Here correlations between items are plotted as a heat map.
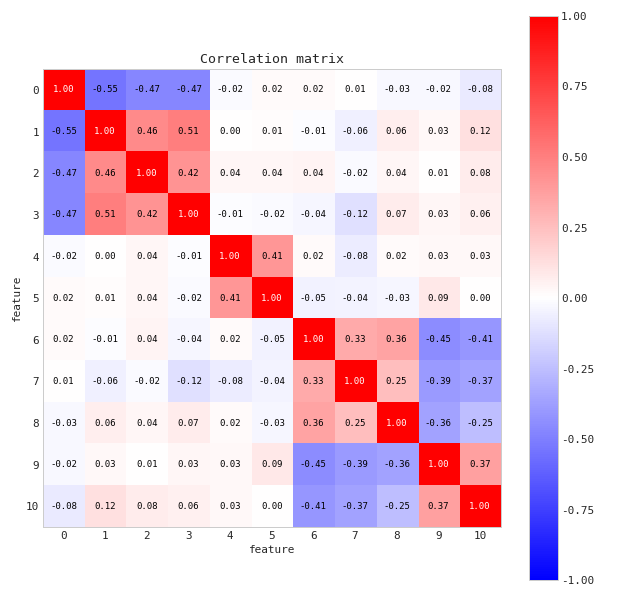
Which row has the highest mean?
2
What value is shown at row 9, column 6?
-0.45
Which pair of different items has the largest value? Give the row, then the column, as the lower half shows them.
3, 1
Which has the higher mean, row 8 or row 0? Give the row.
8
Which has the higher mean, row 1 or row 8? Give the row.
1
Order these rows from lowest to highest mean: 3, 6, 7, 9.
9, 7, 6, 3
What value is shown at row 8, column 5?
-0.03
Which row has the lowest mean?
0
